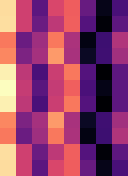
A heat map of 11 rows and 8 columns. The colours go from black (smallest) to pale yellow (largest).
Calmest part: centre. Ninth with the lowest average: middle right. Slope: up to the left. Mirror symmetry: top to bottom. Stripes: upright, repeating 2 times.
